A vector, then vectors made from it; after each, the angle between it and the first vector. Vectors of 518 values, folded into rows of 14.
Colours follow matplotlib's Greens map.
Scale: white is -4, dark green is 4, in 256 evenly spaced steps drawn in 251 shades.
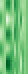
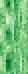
nearly parallel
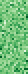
orthogonal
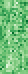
partly opposed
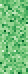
orthogonal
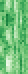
nearly opposite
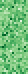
orthogonal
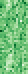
partly opposed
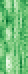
nearly opposite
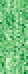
partly opposed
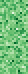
orthogonal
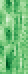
nearly parallel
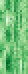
nearly parallel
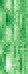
nearly opposite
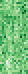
partly opposed
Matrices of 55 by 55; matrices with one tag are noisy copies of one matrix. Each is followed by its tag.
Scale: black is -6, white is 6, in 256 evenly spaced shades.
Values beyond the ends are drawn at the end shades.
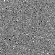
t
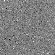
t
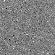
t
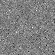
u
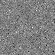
u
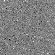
t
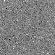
t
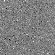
t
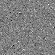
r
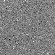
t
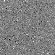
t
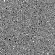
t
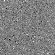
t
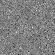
u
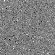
t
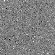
t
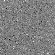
t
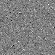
r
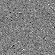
r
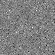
u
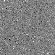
t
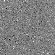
t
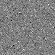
r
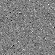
r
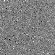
t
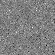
u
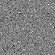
r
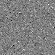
r
